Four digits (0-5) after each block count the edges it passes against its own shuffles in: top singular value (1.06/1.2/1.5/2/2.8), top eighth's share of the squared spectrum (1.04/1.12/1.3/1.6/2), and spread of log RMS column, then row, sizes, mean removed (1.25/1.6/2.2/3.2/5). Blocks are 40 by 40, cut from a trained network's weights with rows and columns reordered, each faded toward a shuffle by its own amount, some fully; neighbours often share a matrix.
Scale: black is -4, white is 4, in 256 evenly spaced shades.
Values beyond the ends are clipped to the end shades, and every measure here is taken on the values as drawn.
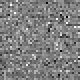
1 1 1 0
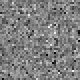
1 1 1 0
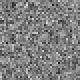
2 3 1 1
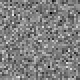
0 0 0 0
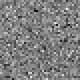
0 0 0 0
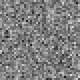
0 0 0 0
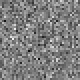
2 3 1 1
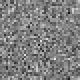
2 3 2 0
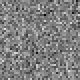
0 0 0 0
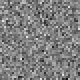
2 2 0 0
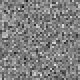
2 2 1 0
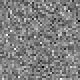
0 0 0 0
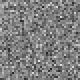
1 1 0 0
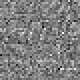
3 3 1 1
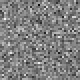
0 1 0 0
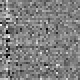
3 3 3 0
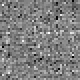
2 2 2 0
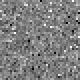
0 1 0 0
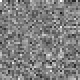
3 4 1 2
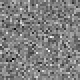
0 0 0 0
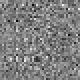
3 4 2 2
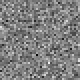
0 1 0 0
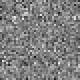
2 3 1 1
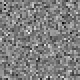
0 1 0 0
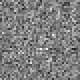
2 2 0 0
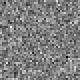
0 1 0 0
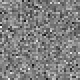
0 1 0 0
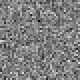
0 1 0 0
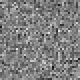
1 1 0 0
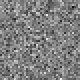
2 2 1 0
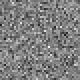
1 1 0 0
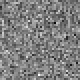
2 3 0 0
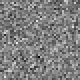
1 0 0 0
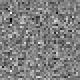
3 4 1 2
